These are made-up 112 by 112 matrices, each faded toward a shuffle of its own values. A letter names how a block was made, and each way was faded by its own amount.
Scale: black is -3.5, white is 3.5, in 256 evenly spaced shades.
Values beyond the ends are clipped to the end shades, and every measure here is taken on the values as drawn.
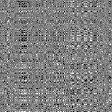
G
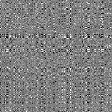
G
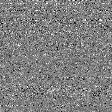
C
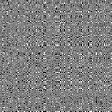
G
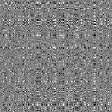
G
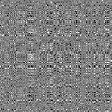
G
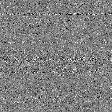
C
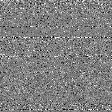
C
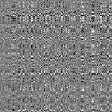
G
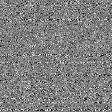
C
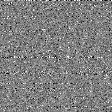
C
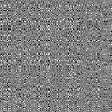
G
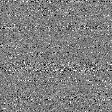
C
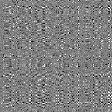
G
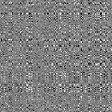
G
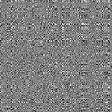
G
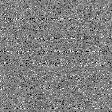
C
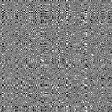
G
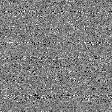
C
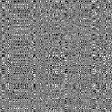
G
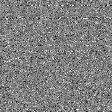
C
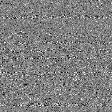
C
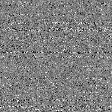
C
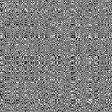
G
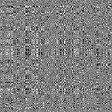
G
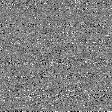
C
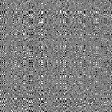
G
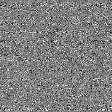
C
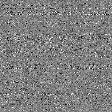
C
